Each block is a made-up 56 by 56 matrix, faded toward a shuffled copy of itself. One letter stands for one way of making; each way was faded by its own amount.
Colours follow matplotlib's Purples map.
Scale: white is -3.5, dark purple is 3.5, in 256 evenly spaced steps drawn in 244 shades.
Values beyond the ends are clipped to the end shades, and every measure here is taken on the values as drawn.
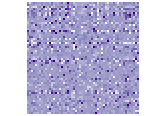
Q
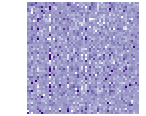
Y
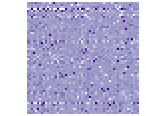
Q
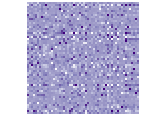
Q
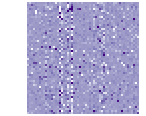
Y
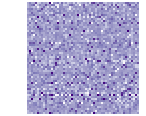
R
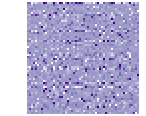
Q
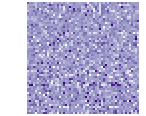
R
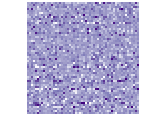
R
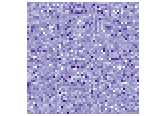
R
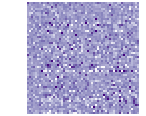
R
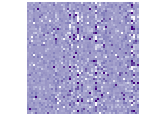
Y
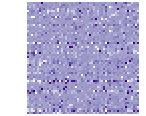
Q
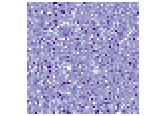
R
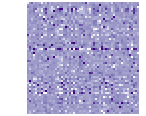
Q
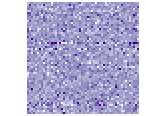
R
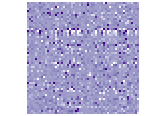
Q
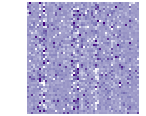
Y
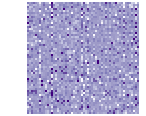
Y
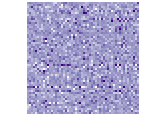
R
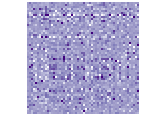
Q
